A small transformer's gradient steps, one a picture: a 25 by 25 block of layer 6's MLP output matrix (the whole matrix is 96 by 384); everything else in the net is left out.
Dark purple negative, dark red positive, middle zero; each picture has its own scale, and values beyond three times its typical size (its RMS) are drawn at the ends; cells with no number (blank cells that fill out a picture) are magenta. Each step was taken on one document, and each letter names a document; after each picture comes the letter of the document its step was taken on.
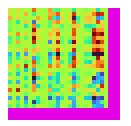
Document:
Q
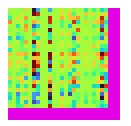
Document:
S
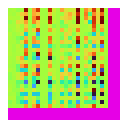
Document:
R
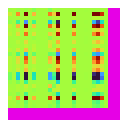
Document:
Q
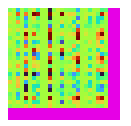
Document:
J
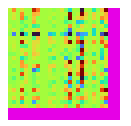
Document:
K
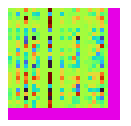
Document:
J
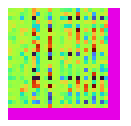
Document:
R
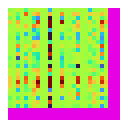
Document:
J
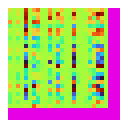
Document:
Q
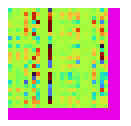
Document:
S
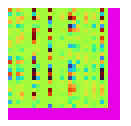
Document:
S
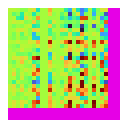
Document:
K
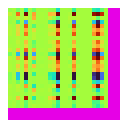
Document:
Q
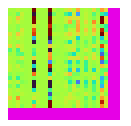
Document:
S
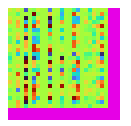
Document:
J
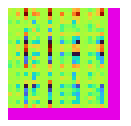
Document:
J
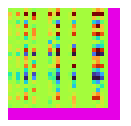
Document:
Q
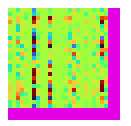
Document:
S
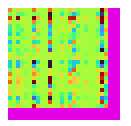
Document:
S
